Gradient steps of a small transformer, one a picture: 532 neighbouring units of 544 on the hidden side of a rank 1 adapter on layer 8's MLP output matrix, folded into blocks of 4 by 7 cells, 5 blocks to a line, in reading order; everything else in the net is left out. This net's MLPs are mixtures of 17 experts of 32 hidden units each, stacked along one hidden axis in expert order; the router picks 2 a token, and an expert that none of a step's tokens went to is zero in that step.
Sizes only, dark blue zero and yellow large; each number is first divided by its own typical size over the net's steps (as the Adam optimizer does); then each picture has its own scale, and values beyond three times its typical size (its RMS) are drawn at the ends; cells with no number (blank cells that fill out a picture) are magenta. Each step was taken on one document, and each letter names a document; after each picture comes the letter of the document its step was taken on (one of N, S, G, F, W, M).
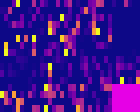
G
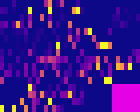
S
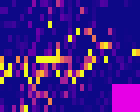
S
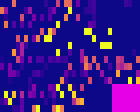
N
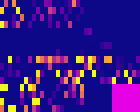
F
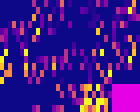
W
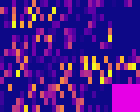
G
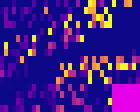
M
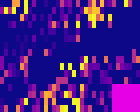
M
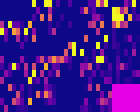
W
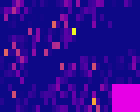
G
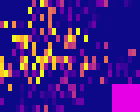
N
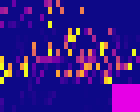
S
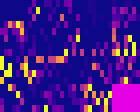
W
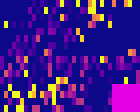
M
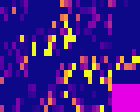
M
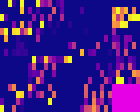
W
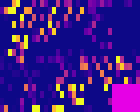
N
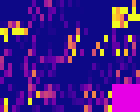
W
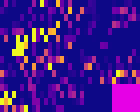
N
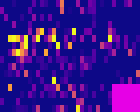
G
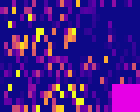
G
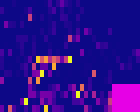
S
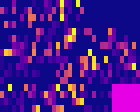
G
